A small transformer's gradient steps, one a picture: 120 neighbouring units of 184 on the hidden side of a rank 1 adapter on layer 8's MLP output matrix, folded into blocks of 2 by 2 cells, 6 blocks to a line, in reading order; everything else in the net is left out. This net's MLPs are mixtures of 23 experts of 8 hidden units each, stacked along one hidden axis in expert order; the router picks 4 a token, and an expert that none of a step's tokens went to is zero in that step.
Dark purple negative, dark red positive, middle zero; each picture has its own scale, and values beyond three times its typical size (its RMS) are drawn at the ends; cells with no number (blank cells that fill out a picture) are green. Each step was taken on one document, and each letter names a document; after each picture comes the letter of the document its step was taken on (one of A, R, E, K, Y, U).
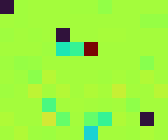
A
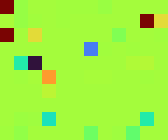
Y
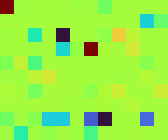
A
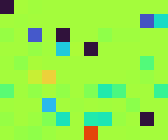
A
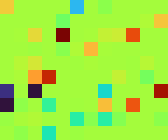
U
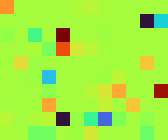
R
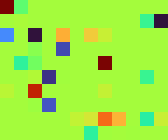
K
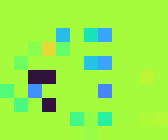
K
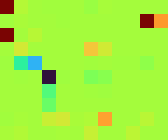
Y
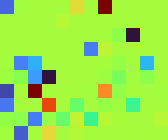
U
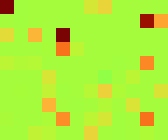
R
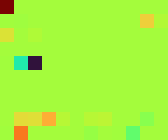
Y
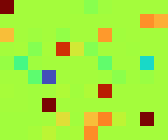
A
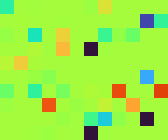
A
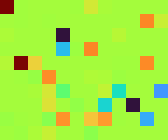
R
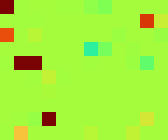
Y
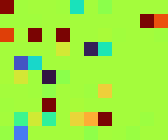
Y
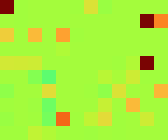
R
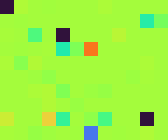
R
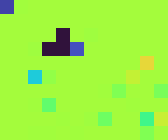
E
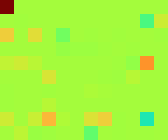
R
